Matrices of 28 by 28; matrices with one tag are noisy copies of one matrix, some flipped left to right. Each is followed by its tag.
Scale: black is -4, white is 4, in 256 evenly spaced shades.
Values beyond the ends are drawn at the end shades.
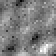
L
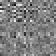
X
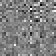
X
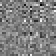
X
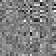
X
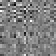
X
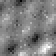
L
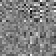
X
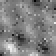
L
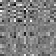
X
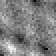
L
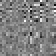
X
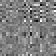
X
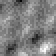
L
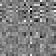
X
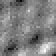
L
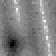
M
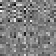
X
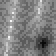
M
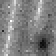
M
